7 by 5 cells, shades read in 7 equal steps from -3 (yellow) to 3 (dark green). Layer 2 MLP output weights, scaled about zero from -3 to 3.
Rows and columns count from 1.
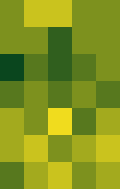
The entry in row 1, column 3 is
-2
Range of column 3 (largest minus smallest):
5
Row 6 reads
-1 -2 0 -1 -2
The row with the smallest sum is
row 6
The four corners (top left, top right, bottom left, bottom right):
0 0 1 -1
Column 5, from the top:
0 0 0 1 -1 -2 -1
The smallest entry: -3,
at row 5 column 3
